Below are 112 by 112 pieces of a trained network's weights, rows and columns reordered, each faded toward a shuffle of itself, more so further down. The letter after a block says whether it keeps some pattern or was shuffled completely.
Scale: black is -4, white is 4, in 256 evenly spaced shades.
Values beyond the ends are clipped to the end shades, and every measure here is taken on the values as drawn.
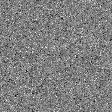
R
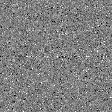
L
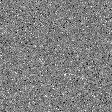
R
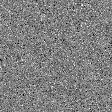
R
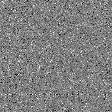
L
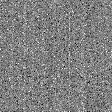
L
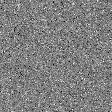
R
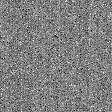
L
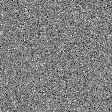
R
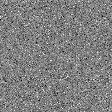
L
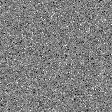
R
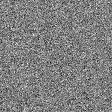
R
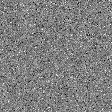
L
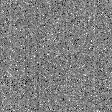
L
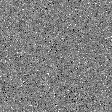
R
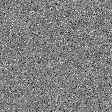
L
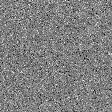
R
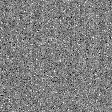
L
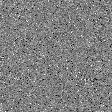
L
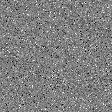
L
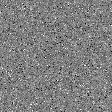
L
